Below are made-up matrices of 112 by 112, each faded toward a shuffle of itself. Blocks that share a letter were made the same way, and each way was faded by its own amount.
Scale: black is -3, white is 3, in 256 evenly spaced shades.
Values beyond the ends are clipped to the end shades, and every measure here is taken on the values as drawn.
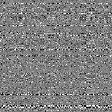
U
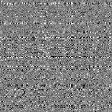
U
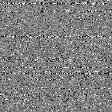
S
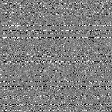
U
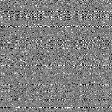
U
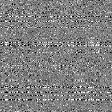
U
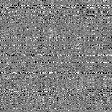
U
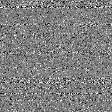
S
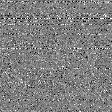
S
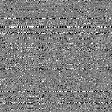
U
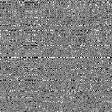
U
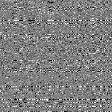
U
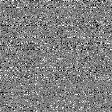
S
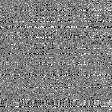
U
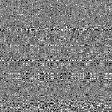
U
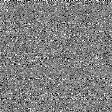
S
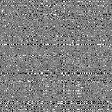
U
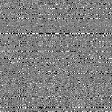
U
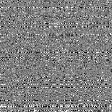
U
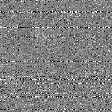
U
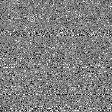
S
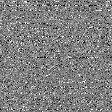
S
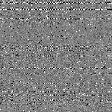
U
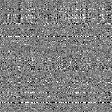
U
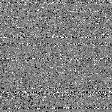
S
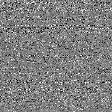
S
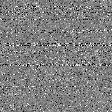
S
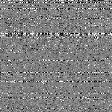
U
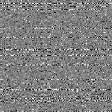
U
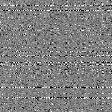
U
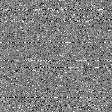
S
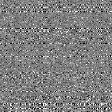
U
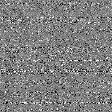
S
